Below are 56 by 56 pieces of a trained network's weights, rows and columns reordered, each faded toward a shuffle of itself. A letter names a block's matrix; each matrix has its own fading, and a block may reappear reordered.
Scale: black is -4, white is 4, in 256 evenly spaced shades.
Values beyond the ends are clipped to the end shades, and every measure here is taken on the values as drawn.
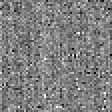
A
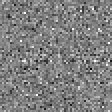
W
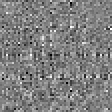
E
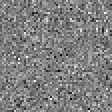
W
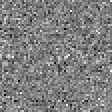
W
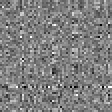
E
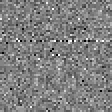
W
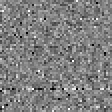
W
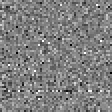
W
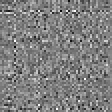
E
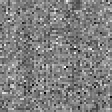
A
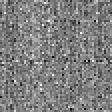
A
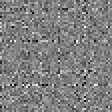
E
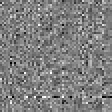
E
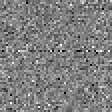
W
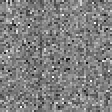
A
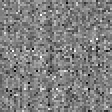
A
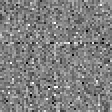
W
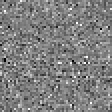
W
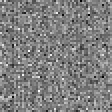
A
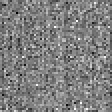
A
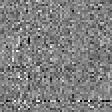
E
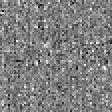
A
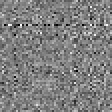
E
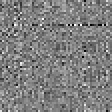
E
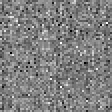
A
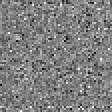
W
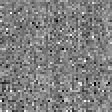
A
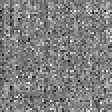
A
